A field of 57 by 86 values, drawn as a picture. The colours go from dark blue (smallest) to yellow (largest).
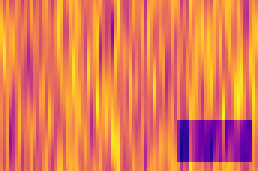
Ninth with the lowest average: bottom right. Grain: streaks running down. Histogram: skewed, a long tail of low values. Odd patch: lower, in the bottom right. Mirror symmetry: none.
